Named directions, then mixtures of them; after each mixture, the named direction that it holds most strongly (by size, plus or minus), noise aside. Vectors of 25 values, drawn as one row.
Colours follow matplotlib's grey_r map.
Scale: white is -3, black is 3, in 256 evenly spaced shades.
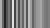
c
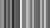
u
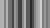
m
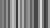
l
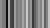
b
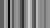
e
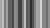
m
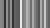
u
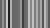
b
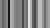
e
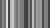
b
